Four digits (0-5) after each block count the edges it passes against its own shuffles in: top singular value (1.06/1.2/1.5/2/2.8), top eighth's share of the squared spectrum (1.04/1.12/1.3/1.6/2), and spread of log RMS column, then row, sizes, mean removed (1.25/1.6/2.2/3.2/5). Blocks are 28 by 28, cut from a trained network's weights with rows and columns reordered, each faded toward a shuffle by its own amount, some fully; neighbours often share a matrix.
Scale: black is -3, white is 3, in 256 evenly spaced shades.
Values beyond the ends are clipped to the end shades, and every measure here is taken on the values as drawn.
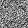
0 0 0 0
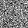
1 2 0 0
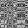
4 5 2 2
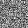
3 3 0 0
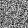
0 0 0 0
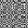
4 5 2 2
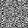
3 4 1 1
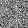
0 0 0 0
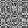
4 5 2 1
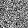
0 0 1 0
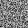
0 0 0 0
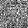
3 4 0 1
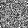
1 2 0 0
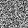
0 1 0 0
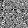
2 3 1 1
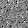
0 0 0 0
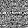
3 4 0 2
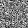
0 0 0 0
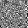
3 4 2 1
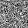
1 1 0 0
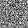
1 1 0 1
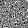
0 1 0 0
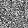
0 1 0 0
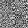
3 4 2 1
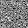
0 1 0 0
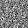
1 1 0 0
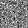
1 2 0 1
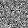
1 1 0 0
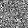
1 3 1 1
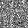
0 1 0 0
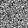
1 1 0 0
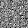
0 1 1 0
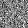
0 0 0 0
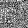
2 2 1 0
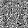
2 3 0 1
